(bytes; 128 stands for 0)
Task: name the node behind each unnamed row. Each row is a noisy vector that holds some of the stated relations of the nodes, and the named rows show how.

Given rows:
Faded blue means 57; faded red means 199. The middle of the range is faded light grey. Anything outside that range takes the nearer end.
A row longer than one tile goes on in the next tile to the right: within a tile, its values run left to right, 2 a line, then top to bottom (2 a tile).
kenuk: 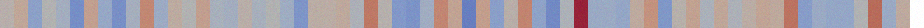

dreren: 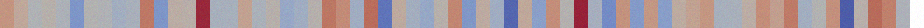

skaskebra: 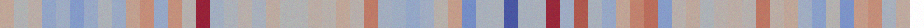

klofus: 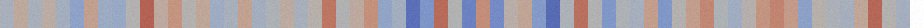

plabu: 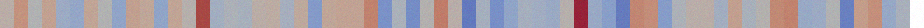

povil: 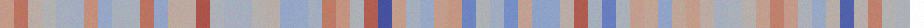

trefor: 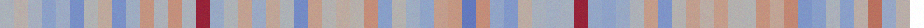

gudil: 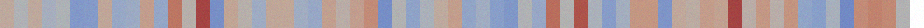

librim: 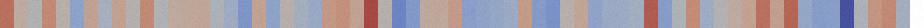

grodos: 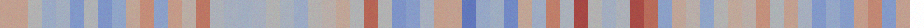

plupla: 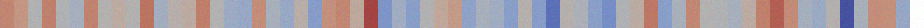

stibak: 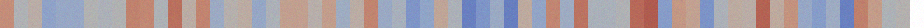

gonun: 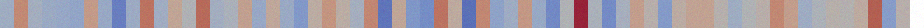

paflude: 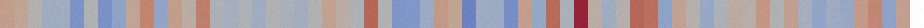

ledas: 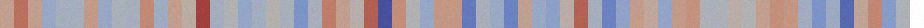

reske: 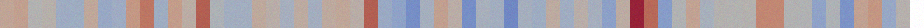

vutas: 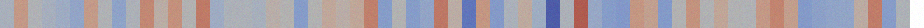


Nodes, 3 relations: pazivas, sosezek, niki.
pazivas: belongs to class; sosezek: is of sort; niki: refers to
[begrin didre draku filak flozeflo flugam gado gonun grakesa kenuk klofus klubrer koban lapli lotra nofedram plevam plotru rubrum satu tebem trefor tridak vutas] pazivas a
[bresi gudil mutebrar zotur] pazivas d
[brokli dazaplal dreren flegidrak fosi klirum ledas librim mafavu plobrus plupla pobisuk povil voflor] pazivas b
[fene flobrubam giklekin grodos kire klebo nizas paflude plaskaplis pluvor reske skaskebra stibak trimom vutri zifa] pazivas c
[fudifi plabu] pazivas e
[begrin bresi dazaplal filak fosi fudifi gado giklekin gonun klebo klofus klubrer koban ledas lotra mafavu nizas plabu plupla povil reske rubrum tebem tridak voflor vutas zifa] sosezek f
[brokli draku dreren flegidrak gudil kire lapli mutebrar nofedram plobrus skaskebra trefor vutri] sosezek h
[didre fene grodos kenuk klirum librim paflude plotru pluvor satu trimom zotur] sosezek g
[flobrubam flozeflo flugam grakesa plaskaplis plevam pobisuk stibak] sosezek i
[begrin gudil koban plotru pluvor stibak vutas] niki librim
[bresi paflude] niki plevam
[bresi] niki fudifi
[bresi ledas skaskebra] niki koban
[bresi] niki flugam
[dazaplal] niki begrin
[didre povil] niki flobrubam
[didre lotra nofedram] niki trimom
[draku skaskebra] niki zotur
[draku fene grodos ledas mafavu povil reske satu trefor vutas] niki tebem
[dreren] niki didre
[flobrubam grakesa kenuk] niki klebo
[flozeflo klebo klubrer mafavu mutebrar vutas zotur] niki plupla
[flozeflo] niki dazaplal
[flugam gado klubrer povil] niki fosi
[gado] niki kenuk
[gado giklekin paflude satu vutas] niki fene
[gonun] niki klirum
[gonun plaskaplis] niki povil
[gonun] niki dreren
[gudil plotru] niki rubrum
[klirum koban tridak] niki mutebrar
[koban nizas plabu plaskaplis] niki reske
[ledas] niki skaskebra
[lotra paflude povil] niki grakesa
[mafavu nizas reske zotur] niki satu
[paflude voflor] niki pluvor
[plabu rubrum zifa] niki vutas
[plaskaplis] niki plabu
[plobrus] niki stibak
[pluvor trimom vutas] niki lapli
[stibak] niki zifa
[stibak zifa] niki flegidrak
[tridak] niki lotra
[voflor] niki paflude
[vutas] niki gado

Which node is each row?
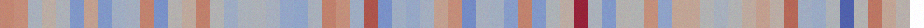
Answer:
klirum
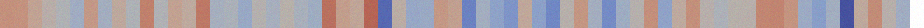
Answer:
dazaplal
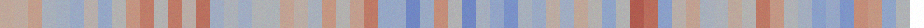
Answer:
zifa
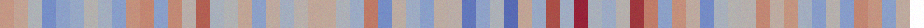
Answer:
plaskaplis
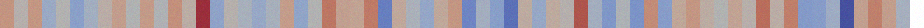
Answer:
plobrus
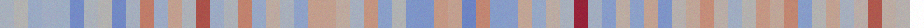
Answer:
nofedram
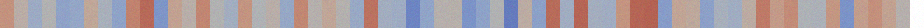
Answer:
flobrubam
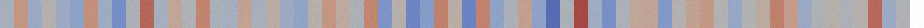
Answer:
lotra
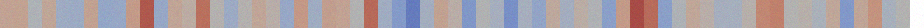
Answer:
klebo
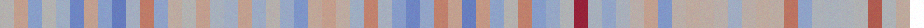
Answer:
didre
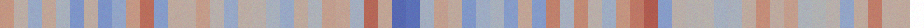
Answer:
trimom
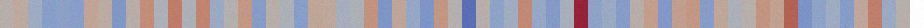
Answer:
flozeflo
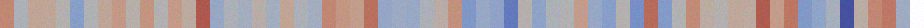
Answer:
flegidrak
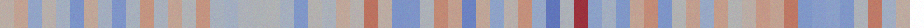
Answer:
satu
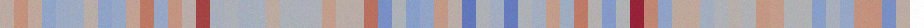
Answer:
nizas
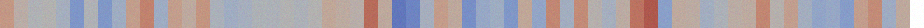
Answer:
pluvor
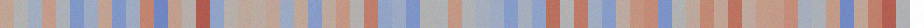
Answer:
mutebrar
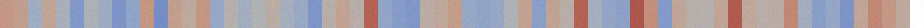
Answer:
zotur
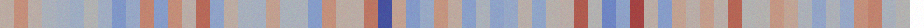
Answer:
bresi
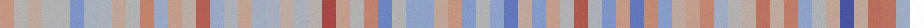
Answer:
brokli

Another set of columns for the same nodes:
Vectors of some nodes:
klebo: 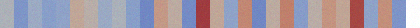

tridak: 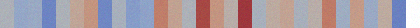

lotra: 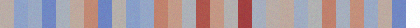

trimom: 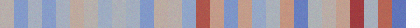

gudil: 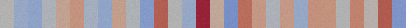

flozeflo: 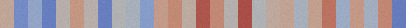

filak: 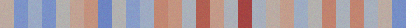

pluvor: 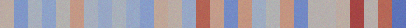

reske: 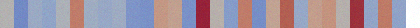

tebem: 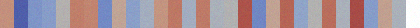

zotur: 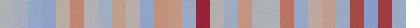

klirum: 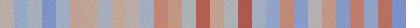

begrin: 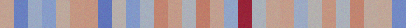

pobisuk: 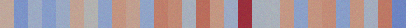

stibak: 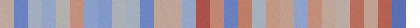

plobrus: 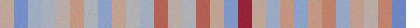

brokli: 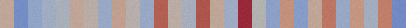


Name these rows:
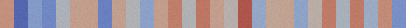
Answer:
plevam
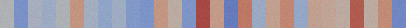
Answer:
zifa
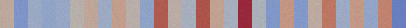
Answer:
dreren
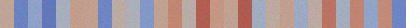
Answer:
flugam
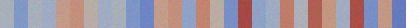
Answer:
plabu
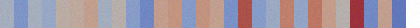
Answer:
fudifi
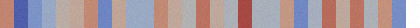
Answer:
lapli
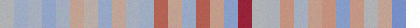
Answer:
voflor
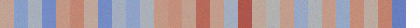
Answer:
plotru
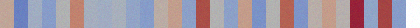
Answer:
fene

